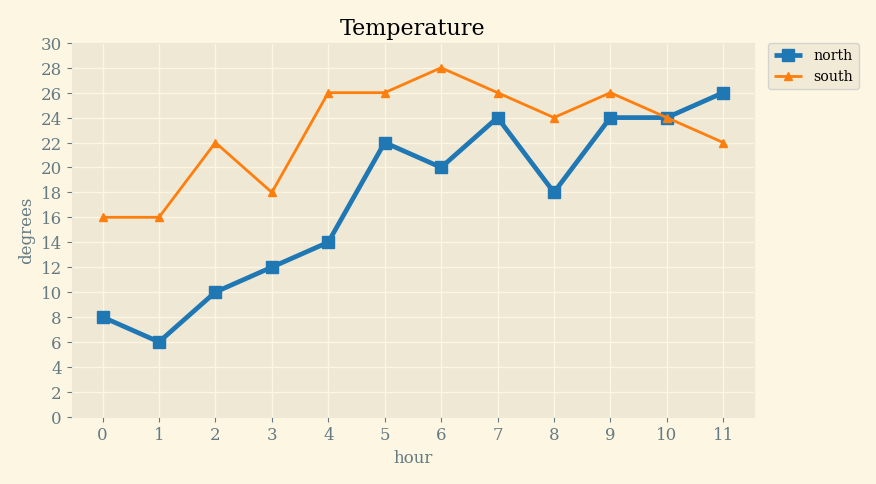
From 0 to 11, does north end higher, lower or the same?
higher
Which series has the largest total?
south
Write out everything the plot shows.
Title: Temperature
x-axis: hour, ticks 0 1 2 3 4 5 6 7 8 9 10 11
y-axis: degrees, ticks 0 2 4 6 8 10 12 14 16 18 20 22 24 26 28 30
Legend: north, south
Values:
north: 8 6 10 12 14 22 20 24 18 24 24 26
south: 16 16 22 18 26 26 28 26 24 26 24 22
